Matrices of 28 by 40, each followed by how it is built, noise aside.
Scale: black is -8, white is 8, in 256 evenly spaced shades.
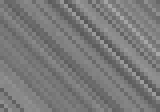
Toeplitz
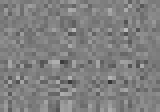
low rank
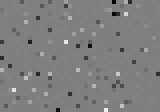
sparse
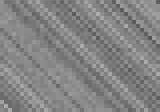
Toeplitz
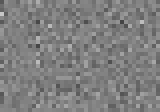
low rank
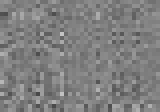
low rank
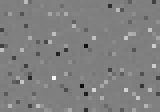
sparse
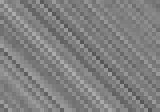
Toeplitz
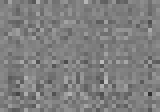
low rank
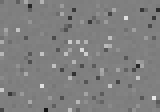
sparse
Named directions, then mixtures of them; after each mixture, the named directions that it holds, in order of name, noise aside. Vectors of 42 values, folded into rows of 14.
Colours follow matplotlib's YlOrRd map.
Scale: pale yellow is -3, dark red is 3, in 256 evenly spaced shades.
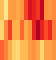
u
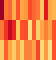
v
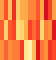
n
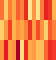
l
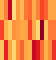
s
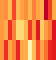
l, n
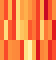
n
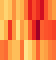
n, u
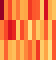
v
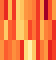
n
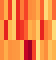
n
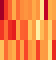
u, v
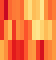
u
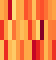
s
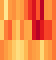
u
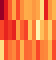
u, v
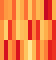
l, n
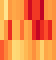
u
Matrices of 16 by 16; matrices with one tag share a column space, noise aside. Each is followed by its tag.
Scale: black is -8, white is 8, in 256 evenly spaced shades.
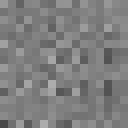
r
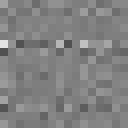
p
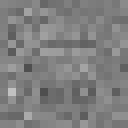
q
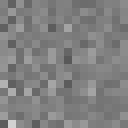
r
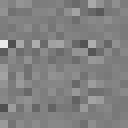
p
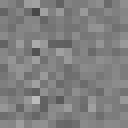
p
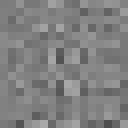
r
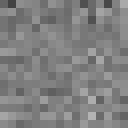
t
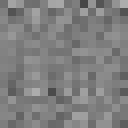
t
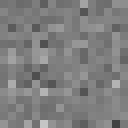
r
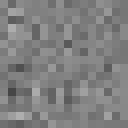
q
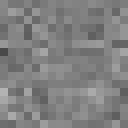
q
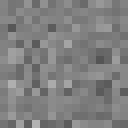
r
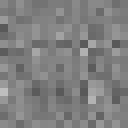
q
